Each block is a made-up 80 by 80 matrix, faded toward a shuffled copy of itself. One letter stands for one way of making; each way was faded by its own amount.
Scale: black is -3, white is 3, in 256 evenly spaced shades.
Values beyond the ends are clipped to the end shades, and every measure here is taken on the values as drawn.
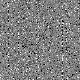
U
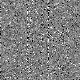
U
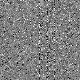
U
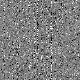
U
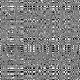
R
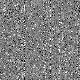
U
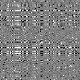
R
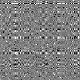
R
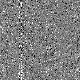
U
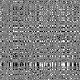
R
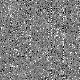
U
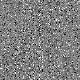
U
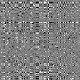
R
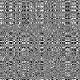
R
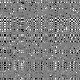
R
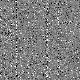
U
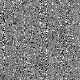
U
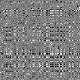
R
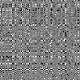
R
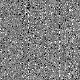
U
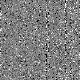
U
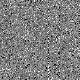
U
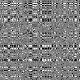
R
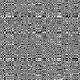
R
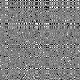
R
